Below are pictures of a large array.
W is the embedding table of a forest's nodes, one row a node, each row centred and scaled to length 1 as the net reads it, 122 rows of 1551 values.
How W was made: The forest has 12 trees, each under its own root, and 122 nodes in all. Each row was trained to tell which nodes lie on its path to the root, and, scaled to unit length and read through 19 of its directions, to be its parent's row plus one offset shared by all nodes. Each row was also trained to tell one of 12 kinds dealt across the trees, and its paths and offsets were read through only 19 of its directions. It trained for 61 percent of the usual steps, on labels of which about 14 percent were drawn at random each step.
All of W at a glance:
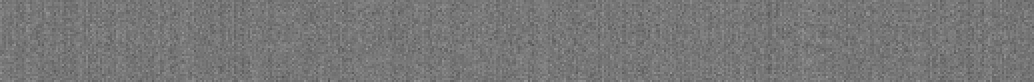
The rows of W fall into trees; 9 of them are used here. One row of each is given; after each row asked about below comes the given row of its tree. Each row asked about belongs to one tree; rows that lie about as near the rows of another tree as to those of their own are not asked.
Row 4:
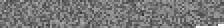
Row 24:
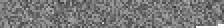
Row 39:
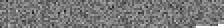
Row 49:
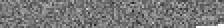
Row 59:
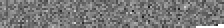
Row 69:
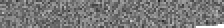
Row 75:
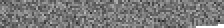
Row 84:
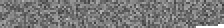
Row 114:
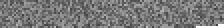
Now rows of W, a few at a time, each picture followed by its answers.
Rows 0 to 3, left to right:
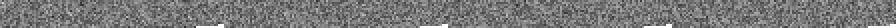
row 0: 49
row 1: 69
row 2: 4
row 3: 75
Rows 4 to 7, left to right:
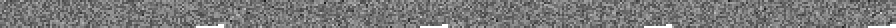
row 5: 69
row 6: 24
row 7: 49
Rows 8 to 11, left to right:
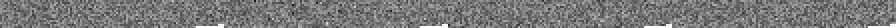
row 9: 4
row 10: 39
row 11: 84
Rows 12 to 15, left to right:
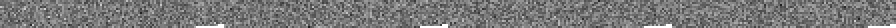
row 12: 75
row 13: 114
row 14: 84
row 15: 49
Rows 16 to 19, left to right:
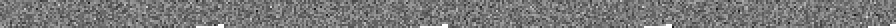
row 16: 49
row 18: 75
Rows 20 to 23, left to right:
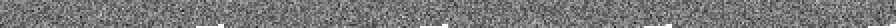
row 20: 84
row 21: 84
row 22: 69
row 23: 4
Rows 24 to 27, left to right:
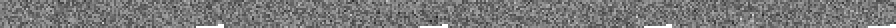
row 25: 4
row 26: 75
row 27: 69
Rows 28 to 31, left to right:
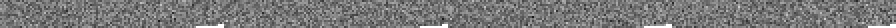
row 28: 84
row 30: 75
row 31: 49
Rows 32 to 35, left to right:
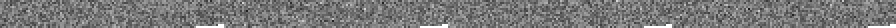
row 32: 4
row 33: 69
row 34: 69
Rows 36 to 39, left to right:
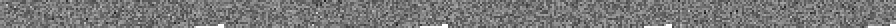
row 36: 84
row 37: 59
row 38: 39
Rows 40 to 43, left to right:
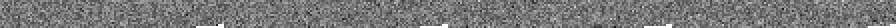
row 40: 4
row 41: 39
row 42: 84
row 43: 4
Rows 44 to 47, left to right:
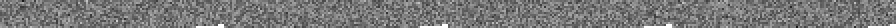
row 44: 59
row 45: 59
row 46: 84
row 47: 49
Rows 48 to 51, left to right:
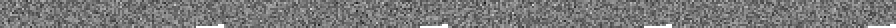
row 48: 24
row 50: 49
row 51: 59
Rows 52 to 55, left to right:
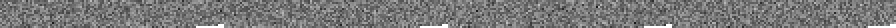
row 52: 114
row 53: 84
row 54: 59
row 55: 24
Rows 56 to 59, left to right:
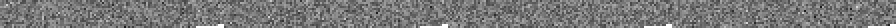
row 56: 49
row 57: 4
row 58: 24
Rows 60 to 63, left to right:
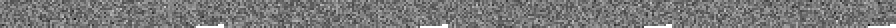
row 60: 4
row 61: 24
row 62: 114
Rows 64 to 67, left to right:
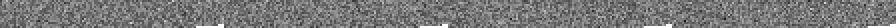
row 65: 4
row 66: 75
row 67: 84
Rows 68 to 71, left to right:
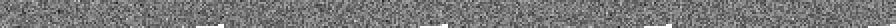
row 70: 39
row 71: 75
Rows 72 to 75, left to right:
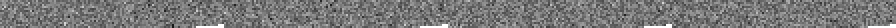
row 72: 59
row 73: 75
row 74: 59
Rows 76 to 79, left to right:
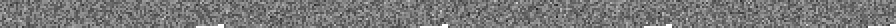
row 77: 84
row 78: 4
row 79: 39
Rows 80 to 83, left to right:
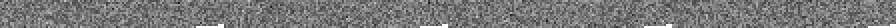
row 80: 84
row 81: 69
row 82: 75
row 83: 114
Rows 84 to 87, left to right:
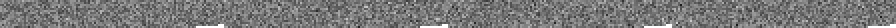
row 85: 49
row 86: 69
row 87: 69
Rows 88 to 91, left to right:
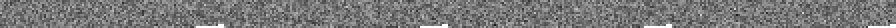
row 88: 4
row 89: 49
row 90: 49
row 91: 75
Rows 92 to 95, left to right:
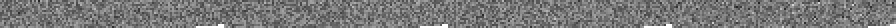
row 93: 114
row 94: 59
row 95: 69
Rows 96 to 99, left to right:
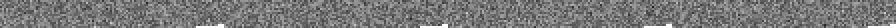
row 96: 24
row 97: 49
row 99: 59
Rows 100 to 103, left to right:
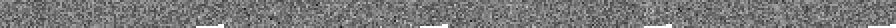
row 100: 69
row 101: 84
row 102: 75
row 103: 84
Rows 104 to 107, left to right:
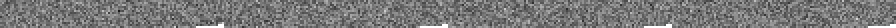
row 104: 4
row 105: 59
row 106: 84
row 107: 69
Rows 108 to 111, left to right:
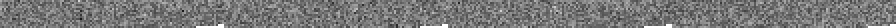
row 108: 4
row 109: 59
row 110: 4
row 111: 114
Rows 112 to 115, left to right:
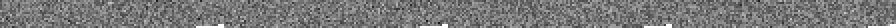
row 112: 39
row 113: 59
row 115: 69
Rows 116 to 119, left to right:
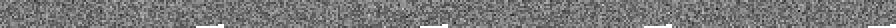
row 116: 114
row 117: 4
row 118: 75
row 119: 84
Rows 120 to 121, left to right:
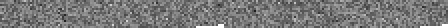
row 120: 75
